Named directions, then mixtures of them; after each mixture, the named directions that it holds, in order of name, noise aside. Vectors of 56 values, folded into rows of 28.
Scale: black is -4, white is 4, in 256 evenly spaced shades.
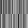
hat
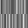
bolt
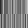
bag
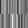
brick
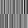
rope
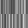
bolt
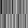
bag, bolt, hat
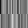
bag, brick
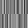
brick, rope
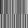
bag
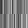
bag, hat, rope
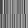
bag, rope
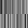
bag, bolt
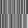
hat, rope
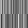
hat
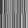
bag, rope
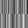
bolt, brick, rope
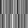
brick, hat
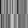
bag, bolt, brick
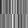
bag, brick, hat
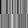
bag, brick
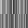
bag, hat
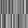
bolt, hat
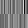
rope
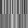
bag, brick, rope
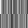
bag, brick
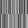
hat, rope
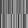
hat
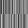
hat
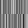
bolt, hat
